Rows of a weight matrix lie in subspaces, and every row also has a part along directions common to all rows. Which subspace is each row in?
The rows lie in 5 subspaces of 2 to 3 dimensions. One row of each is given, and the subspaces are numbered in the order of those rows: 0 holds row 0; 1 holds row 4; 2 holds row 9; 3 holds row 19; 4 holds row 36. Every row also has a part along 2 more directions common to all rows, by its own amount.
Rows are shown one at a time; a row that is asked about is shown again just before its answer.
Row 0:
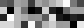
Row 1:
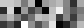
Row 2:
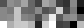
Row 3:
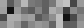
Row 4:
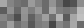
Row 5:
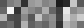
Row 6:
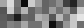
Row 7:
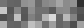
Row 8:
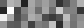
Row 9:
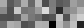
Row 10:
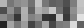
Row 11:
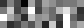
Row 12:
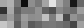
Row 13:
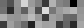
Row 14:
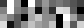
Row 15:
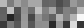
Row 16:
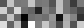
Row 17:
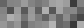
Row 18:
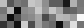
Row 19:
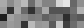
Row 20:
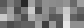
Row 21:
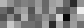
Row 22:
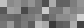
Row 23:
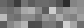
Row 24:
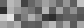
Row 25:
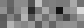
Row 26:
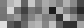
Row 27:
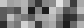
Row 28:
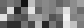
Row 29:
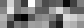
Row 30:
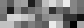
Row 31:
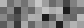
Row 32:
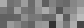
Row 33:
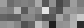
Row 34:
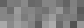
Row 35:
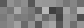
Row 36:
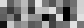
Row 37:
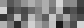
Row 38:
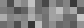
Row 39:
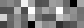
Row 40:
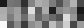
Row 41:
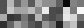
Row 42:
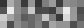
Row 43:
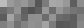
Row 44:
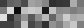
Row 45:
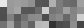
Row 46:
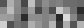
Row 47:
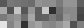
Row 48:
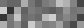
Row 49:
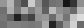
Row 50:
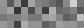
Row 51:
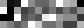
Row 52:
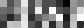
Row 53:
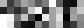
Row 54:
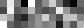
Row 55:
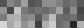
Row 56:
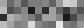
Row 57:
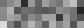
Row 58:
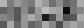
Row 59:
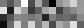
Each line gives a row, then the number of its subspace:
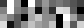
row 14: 1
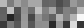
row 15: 3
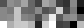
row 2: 3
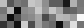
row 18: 4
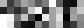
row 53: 1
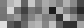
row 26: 3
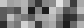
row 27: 2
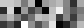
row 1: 2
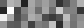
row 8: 4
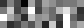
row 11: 3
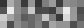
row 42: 4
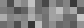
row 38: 0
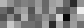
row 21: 1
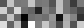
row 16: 1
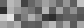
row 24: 4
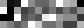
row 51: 4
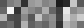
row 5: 0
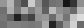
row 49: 1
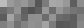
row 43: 2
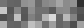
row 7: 4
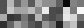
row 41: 0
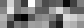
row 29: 1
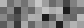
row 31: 4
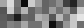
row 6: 1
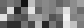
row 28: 3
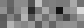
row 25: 0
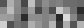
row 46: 1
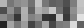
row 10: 4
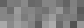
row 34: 3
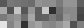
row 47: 2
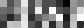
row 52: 3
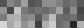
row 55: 3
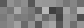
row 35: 0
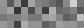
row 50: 0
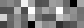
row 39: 0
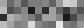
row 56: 0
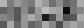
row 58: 4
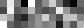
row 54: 1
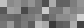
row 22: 2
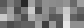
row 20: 3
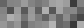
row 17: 0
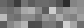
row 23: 3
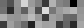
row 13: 0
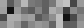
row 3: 0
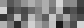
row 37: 4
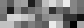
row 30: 1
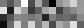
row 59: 1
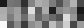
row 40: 2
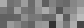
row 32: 2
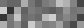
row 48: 4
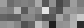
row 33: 2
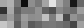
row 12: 1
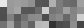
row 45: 2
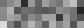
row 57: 0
